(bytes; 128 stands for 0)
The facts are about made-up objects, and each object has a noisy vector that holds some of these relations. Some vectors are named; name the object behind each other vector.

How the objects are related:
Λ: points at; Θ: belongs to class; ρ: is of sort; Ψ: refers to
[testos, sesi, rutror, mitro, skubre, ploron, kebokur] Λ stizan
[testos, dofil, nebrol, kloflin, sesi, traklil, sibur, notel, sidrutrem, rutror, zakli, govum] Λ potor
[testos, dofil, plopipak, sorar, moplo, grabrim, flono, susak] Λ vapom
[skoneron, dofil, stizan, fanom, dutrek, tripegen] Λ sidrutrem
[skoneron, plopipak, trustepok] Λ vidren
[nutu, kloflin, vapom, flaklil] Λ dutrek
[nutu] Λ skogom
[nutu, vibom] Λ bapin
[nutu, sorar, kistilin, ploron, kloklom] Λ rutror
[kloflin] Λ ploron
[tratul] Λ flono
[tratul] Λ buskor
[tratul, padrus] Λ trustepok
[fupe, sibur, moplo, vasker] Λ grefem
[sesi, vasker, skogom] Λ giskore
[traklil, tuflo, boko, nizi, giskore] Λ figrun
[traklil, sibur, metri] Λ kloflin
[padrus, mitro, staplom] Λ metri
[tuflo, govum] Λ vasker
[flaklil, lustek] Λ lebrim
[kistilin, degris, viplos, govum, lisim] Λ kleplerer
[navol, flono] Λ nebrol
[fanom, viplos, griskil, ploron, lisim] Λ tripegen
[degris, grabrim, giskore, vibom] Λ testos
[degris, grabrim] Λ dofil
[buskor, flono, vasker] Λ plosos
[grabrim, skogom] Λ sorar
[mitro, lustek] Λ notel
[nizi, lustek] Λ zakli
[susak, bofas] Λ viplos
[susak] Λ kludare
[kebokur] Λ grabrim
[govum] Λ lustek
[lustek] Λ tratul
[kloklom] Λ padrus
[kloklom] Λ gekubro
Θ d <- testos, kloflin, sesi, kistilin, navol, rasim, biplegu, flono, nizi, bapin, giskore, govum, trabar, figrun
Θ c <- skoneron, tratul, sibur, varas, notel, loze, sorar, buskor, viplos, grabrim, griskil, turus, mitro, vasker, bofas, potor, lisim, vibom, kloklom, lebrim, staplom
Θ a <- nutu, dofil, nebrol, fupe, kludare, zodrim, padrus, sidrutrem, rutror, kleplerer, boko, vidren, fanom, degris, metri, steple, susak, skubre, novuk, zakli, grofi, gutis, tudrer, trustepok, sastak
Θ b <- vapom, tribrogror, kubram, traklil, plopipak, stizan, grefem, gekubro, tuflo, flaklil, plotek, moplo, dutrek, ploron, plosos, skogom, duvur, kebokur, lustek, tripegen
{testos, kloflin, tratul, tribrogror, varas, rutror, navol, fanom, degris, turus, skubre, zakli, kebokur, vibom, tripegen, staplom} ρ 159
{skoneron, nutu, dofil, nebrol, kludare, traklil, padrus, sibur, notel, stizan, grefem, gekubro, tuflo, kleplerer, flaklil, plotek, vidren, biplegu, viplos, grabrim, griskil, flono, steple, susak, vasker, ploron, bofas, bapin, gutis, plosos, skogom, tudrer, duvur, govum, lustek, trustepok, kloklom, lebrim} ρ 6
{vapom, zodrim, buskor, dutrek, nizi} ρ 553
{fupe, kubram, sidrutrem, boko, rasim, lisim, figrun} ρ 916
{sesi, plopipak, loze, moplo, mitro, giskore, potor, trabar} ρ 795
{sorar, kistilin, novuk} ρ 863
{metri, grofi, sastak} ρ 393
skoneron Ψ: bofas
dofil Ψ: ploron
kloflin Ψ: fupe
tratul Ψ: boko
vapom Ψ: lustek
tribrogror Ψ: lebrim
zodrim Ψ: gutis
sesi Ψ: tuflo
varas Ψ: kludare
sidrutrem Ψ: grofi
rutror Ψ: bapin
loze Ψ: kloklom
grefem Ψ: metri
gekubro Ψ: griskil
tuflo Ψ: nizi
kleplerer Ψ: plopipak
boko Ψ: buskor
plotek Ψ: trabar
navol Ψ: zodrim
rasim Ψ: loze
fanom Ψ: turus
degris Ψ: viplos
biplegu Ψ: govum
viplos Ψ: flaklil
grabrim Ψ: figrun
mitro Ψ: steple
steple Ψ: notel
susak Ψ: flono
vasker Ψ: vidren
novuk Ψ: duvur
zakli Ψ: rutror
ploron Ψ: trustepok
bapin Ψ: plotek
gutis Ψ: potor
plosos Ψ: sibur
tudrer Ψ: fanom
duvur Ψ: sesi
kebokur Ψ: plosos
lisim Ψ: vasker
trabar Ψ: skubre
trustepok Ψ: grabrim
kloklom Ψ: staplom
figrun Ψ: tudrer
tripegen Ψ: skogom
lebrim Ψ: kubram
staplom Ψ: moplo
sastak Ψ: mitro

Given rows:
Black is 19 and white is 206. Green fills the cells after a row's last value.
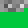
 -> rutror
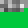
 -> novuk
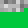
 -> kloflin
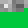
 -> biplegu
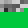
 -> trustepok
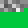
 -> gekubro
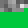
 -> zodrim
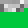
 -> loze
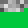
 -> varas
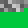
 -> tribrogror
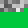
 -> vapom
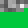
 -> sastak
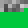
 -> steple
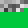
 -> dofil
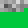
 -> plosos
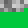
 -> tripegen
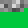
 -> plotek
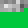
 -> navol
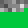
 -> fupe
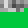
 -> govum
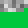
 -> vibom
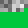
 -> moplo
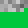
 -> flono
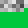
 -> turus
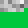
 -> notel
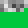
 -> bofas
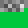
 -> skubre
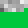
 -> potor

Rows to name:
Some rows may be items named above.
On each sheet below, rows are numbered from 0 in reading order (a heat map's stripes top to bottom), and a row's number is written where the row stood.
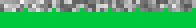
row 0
loze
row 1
turus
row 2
tudrer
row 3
plopipak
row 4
tripegen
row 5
zodrim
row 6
biplegu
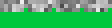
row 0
giskore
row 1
loze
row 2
rutror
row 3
trabar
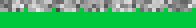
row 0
moplo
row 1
vasker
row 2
varas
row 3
ploron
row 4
grabrim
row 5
trabar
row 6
sidrutrem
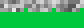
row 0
sesi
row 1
figrun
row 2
kleplerer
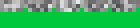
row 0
rasim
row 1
grofi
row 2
buskor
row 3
rutror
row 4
kubram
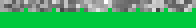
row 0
skogom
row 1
kebokur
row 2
novuk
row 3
potor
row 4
susak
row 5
trabar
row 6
fanom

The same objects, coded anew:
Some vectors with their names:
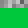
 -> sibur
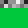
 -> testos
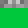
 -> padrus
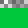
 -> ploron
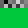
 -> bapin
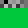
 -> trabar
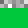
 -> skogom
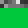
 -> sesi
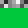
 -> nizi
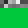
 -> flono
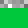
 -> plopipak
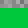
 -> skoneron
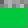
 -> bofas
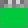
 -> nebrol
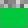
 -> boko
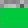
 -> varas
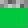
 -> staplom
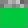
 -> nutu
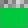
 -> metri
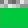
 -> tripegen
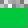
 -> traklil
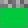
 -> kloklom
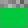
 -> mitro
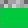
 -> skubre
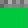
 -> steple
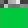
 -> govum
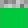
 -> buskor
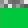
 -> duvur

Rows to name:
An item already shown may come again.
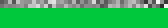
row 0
kleplerer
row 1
kubram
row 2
mitro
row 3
tudrer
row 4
lisim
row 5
figrun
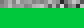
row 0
sorar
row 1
varas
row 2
rasim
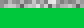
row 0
turus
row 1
kubram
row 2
varas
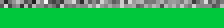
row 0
rasim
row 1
giskore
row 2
kistilin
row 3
zakli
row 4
potor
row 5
zodrim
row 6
fanom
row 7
tudrer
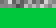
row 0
tudrer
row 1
zakli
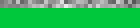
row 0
dofil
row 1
tratul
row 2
kebokur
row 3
skubre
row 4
grabrim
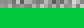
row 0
vasker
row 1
degris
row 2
metri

